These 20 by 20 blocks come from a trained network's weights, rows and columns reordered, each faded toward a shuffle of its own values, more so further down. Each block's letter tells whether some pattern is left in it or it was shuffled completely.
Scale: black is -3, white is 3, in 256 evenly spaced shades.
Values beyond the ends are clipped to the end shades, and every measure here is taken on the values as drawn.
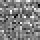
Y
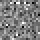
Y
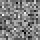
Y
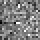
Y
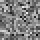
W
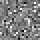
W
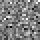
W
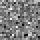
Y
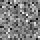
W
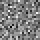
W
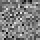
W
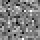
Y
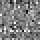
Y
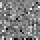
Y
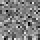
Y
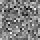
W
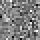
W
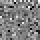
Y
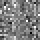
Y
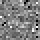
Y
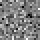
Y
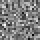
W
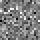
W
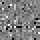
Y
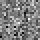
W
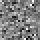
W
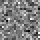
W
